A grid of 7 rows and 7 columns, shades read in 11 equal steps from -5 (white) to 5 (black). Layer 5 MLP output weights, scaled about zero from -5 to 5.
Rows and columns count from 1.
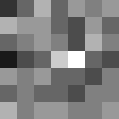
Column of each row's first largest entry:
1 5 5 1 6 5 2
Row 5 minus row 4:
-5 -2 -2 4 6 1 -2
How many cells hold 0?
12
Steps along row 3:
down down up up down up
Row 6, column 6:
0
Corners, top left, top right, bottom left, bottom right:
3 -1 -2 -1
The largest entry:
4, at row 4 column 1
